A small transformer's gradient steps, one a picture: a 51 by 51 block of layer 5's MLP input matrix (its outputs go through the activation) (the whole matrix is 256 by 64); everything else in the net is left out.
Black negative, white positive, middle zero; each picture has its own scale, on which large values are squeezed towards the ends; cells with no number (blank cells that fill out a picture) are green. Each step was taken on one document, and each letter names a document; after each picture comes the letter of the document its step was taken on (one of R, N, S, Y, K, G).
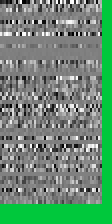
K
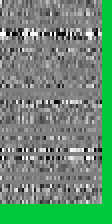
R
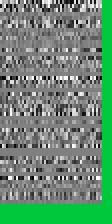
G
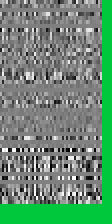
R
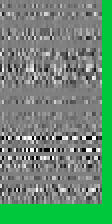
R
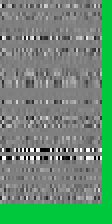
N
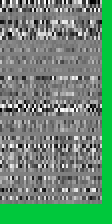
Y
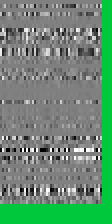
N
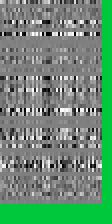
G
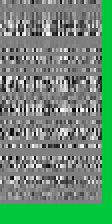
G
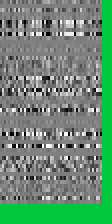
G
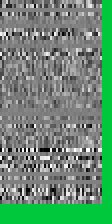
R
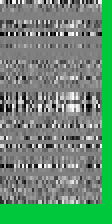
K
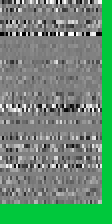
K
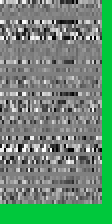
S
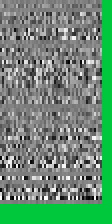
S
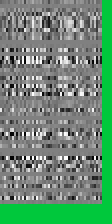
G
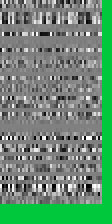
K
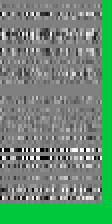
N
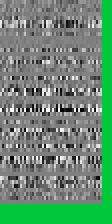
G
